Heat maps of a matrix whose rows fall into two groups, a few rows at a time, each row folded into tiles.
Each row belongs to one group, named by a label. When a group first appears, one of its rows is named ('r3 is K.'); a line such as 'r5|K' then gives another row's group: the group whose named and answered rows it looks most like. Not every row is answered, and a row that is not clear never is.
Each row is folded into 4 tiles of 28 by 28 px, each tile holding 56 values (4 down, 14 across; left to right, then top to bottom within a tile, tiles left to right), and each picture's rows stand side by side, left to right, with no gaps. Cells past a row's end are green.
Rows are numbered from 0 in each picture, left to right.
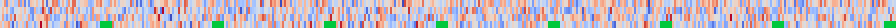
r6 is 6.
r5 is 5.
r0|5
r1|5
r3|5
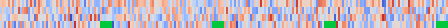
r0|6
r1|6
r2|5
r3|5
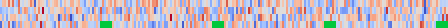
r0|6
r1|6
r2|6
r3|5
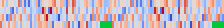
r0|5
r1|5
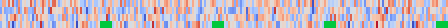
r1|5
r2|5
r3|5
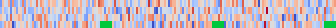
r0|5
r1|6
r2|6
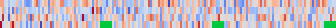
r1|5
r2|5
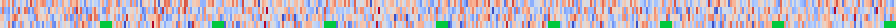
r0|6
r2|6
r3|6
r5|6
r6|6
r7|5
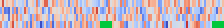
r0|6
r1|5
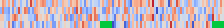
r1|6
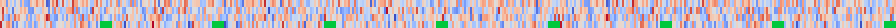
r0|5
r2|6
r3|6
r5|5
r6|6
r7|6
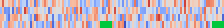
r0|6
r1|5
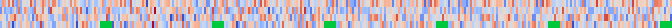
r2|6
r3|5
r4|5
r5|5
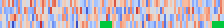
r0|6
